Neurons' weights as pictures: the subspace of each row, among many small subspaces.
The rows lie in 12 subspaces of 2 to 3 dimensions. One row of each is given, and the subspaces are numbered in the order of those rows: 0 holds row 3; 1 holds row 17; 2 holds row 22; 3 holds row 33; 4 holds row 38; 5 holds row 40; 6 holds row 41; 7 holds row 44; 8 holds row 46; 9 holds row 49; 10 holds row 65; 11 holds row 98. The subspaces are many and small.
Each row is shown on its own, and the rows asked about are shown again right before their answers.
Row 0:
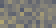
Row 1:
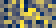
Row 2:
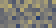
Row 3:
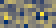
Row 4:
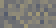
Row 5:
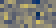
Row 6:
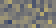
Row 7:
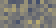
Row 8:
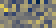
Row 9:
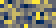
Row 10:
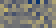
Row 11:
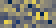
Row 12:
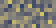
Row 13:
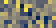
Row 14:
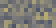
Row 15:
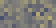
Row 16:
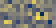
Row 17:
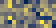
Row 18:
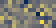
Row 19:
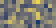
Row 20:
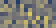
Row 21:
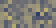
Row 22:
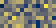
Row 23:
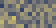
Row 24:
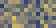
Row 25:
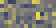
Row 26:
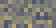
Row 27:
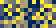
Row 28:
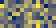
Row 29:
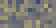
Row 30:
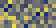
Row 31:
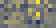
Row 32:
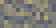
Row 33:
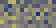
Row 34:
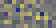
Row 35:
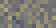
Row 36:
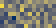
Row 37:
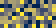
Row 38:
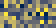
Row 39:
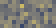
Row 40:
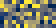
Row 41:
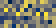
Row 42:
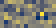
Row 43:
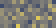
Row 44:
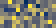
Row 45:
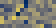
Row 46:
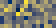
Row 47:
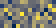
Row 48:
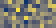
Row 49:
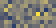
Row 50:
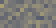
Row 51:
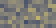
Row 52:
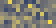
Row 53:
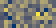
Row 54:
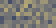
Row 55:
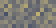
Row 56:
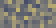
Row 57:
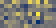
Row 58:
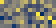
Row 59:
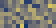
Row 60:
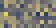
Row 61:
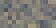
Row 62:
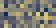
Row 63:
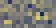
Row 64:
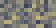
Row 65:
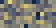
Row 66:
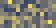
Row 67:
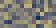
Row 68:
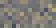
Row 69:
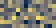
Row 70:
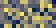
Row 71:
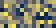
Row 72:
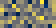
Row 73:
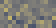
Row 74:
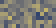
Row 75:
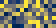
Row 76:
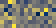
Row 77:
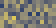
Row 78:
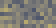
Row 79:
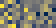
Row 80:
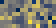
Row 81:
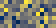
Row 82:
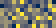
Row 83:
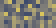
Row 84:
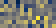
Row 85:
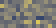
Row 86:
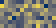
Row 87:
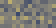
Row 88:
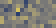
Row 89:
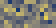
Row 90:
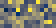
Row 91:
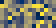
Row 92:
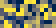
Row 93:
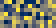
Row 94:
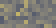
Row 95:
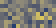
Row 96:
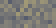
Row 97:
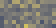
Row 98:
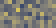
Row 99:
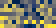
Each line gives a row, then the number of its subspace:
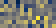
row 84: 5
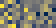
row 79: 3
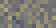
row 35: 1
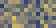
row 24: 2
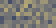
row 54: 6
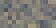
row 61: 1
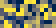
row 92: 0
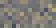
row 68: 3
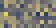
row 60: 4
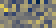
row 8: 0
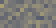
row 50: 2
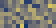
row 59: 5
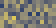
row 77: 4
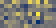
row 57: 10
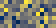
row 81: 1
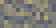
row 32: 0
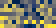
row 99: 5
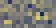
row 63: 7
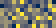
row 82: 3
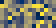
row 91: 2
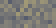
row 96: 6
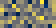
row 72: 0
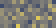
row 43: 3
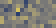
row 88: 8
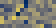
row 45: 8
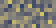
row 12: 8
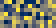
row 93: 11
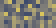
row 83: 11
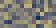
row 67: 8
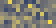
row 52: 7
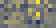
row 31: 10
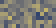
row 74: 9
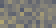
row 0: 4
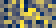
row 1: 5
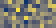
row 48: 11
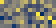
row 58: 1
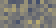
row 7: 10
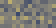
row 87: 6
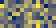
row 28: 2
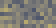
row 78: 5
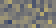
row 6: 8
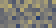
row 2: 3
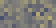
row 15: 1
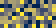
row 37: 9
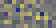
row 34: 11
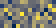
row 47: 3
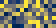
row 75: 2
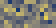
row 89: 0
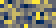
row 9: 10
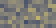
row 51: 11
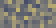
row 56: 11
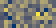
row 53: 9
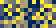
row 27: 2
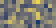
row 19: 10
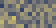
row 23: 4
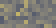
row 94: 8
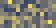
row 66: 7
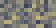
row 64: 8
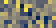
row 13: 5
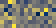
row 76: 3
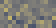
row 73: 1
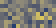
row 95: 9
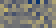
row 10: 0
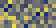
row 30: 9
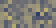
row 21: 9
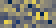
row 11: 7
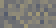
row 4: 4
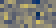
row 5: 10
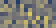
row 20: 5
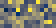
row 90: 0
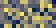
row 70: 3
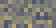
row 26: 6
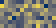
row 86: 2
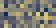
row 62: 4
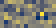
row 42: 0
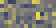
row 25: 10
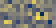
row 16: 7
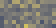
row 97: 5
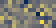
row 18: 1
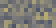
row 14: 6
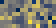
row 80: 1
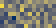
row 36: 4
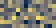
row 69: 7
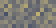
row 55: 2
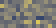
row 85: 6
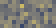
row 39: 8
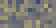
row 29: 10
